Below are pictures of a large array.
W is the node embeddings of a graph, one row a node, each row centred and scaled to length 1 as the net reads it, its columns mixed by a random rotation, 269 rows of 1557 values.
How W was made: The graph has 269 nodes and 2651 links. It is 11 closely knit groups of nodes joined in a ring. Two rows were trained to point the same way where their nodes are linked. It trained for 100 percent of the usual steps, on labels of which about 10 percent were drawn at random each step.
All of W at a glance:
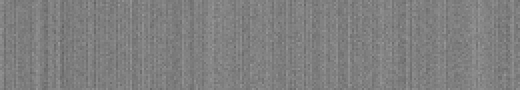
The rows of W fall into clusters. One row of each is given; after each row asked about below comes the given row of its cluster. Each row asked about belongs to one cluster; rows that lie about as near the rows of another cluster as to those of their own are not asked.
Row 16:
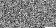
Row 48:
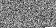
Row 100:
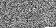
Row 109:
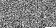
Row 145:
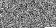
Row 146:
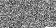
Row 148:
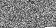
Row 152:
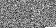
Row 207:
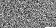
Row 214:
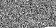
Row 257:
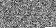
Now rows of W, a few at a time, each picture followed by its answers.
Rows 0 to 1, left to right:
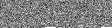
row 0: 214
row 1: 146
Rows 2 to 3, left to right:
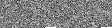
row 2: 152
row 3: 257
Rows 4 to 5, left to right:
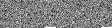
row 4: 16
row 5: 145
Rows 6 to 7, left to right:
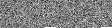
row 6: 207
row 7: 257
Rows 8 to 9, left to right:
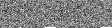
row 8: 16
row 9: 16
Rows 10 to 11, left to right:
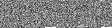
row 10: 109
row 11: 146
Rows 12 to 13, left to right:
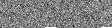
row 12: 145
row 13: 100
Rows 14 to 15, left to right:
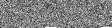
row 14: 145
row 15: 214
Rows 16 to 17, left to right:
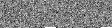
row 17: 145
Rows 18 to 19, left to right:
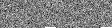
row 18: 16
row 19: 145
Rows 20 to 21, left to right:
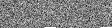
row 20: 207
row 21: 148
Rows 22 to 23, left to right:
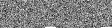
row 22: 16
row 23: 148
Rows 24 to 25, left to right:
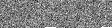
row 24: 207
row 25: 146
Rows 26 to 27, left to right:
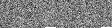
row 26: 100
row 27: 214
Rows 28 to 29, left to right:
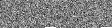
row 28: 214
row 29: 257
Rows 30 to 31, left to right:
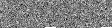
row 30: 145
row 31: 146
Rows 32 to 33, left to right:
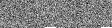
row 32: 148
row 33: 214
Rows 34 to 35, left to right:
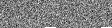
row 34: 207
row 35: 48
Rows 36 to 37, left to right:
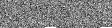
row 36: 214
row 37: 207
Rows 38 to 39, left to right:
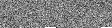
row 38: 257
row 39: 145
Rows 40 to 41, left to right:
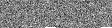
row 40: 146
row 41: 148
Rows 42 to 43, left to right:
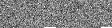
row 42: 207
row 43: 16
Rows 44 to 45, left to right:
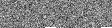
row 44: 109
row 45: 257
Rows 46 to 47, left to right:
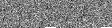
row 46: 109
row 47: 257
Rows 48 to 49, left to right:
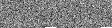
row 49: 214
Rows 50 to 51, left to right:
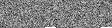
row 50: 48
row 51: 145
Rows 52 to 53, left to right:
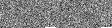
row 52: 48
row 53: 100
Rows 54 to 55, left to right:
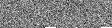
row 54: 152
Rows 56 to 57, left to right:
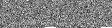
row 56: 214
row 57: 109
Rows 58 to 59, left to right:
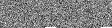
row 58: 48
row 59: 148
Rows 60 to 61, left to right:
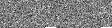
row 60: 152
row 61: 148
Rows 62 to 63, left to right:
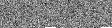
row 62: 146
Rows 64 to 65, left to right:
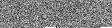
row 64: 109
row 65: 16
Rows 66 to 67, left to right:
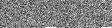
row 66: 214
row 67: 146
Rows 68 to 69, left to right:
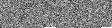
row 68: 145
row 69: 152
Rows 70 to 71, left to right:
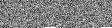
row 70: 148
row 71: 257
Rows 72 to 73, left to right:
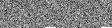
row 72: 16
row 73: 16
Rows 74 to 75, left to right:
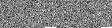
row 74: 207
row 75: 148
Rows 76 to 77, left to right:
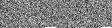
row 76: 214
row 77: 214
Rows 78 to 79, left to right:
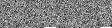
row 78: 207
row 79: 148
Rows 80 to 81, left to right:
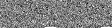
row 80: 214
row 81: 214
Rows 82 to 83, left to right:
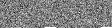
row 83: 214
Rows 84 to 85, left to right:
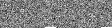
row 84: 16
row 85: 109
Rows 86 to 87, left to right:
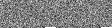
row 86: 48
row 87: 152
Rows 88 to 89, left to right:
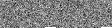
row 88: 257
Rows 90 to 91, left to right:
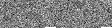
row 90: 100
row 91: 16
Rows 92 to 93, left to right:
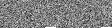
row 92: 152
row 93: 148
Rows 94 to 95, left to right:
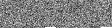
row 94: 48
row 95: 16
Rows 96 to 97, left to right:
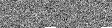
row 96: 109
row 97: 146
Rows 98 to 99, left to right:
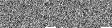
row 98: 146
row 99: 16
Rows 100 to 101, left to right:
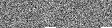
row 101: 16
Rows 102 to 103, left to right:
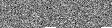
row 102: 109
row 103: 152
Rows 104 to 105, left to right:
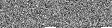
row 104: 214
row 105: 48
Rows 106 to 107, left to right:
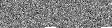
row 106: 214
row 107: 148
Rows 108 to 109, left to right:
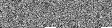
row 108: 145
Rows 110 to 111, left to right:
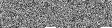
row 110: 145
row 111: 214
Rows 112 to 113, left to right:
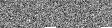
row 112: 148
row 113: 148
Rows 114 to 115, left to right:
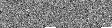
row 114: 145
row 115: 152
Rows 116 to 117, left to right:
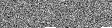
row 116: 207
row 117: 146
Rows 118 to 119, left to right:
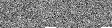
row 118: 100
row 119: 214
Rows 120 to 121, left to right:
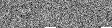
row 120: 100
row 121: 48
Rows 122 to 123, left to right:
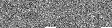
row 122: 100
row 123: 109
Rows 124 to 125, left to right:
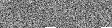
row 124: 48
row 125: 109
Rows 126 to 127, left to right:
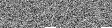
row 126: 148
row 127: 257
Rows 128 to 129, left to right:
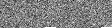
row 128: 207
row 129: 152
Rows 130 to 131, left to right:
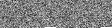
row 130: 257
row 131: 257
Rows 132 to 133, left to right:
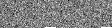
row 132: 207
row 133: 16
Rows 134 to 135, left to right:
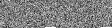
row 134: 148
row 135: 148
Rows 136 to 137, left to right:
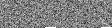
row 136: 152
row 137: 16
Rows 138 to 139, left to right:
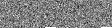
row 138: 109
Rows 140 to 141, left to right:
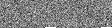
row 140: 152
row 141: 48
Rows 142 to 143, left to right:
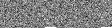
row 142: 16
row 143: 100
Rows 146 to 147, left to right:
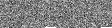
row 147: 257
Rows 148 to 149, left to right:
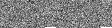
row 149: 16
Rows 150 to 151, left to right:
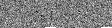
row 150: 48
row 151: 214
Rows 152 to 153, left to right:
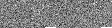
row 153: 207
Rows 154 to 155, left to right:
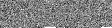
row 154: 16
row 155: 146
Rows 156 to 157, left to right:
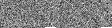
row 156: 48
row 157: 100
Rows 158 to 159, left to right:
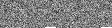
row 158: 16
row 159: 145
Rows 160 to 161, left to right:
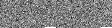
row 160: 214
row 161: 207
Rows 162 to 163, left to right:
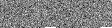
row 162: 109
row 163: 207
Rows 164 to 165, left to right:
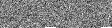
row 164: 257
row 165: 148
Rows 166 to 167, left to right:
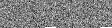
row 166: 148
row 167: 207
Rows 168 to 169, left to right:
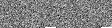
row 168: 109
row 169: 152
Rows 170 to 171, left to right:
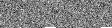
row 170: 16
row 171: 145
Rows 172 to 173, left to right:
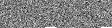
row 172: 48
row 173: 100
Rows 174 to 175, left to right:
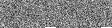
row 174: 257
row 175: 48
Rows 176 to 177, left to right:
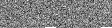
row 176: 214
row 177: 207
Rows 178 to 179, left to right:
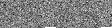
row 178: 100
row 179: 100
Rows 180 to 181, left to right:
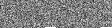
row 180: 48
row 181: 207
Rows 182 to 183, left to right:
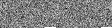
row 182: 145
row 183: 48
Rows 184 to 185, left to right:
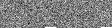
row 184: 16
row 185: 100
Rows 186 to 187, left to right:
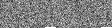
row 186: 214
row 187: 48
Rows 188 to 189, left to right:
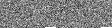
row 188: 152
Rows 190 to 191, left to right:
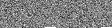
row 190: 16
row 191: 257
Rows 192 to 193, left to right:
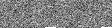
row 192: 152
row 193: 146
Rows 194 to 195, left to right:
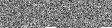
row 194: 146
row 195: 207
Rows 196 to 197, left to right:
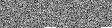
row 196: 207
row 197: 109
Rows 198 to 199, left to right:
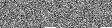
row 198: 100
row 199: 257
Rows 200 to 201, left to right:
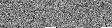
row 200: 148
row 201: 145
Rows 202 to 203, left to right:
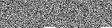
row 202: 16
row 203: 16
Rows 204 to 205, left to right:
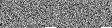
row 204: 214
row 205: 48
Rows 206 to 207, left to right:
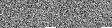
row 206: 207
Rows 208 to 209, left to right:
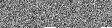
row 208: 148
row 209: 207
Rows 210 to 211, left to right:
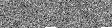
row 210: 146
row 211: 100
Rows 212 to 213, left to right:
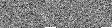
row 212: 100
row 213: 152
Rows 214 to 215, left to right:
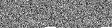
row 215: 214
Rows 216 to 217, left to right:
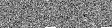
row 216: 146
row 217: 257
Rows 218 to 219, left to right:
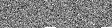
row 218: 16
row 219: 152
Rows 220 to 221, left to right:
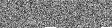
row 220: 214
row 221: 146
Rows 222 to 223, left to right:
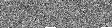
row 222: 146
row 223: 145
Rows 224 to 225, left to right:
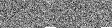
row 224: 16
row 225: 109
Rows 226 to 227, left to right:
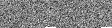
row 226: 146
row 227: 109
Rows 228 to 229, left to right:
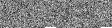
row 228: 16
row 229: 100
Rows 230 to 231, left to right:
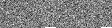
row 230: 100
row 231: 109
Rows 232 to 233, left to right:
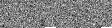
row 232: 148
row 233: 152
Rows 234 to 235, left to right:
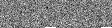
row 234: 109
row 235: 48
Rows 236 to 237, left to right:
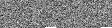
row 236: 152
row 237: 207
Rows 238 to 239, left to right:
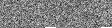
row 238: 152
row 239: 100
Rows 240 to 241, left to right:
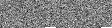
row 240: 48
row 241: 152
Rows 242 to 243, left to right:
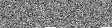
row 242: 257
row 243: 16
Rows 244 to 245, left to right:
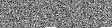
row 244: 109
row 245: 207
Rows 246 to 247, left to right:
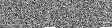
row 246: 48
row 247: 207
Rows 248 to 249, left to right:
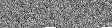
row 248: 214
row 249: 145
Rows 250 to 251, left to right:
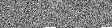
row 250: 207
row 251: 145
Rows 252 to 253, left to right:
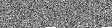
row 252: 109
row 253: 146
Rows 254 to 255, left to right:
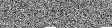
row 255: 16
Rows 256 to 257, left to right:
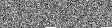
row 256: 152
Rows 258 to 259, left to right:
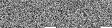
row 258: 148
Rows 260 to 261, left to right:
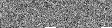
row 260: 145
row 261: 146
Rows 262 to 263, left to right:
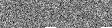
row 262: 48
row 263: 100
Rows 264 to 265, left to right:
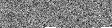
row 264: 145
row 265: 257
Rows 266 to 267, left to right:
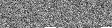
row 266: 257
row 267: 214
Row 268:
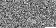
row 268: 214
